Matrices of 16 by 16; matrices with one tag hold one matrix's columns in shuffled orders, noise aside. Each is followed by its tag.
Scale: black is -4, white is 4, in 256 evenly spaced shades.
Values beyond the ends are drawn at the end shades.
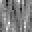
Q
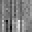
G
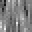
Q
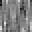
Q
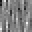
Q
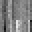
G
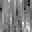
Q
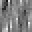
Q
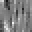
Q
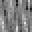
Q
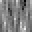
Q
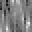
Q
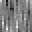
Q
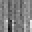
G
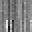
G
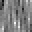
Q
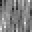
Q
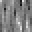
Q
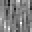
Q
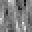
Q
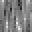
Q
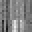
G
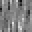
Q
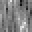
Q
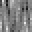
Q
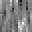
Q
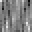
Q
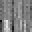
G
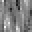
Q
